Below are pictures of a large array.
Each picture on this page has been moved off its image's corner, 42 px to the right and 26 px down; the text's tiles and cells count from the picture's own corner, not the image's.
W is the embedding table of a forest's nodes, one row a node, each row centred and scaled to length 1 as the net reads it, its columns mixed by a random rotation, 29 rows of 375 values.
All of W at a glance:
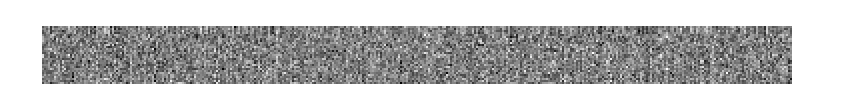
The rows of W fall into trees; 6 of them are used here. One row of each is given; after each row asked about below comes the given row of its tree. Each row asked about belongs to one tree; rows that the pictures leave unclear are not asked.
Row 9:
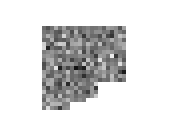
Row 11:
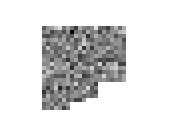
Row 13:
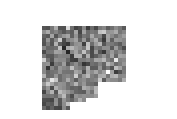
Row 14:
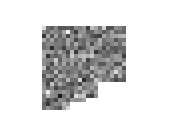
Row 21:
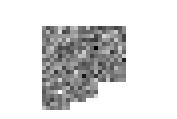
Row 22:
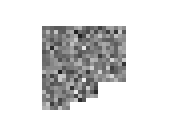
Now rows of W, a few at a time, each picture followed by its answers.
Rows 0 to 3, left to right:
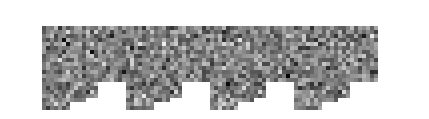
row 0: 9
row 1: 9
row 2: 9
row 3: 9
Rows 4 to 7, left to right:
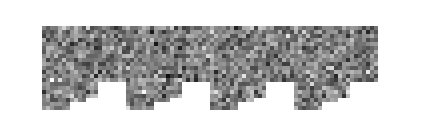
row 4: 21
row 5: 21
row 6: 14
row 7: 14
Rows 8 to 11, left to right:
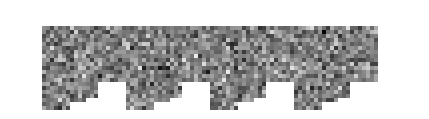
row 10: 13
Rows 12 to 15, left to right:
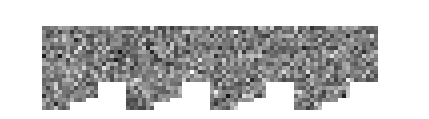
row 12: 11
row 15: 14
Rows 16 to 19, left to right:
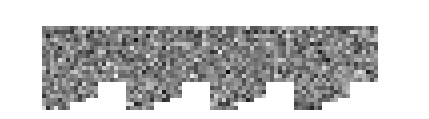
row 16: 11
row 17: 22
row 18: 22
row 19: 13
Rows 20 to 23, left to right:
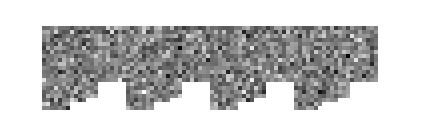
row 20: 22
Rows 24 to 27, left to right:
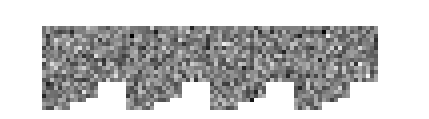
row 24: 11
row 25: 11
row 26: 9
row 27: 11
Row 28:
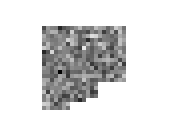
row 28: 22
